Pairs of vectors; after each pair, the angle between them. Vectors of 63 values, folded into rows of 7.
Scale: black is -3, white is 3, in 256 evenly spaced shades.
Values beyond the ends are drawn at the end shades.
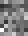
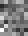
nearly parallel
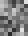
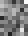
nearly parallel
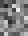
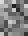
nearly opposite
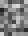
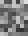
partly aligned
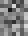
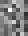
nearly opposite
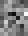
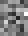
nearly parallel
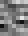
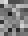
partly opposed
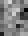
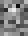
partly aligned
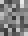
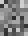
nearly parallel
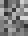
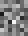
partly opposed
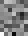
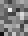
nearly opposite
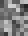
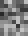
partly aligned
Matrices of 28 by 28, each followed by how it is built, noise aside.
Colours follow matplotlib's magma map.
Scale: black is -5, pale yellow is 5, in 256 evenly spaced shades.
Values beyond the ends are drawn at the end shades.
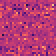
uneven rows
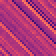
Toeplitz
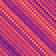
Toeplitz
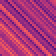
Toeplitz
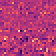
uneven rows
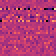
uneven rows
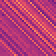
Toeplitz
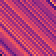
Toeplitz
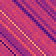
Toeplitz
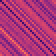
Toeplitz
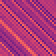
Toeplitz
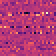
uneven rows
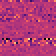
uneven rows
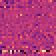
uneven rows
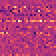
uneven rows
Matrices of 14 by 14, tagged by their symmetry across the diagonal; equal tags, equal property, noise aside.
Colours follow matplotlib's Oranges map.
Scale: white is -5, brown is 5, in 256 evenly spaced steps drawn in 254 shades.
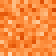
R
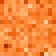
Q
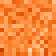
Q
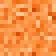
Q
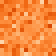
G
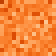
G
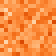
Q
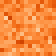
Q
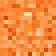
Q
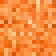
Q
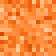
R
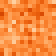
R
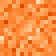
G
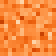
R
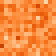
R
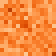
G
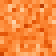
Q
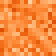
R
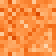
G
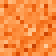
G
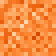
G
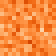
R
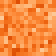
R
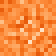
G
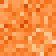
G
